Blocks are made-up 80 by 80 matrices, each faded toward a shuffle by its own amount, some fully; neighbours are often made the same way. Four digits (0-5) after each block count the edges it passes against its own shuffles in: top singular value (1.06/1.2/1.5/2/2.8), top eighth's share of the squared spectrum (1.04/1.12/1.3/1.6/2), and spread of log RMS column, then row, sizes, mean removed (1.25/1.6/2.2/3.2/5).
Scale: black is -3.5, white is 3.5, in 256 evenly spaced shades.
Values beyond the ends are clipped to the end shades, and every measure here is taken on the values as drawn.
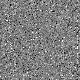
1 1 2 0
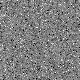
0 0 0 0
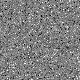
0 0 0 0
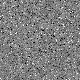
0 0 0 0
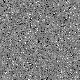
0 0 1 0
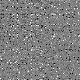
3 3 2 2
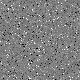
0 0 0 0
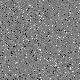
1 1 0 0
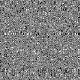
4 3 2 2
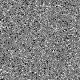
2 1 0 0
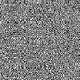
4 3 2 2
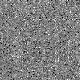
3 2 0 1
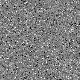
1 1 0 0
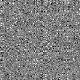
4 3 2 2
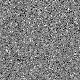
3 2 0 0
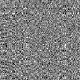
4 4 2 2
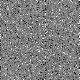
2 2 2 0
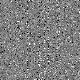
1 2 2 0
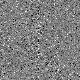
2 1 1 0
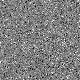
0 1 0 0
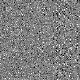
3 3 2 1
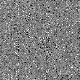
3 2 2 0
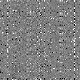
4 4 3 2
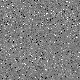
2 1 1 0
